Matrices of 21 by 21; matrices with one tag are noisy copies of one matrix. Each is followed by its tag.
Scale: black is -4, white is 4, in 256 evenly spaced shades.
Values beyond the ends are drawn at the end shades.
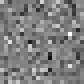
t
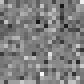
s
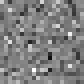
t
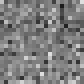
s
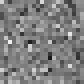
t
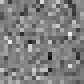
t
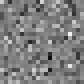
t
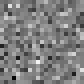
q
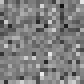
s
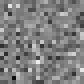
q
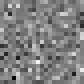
q
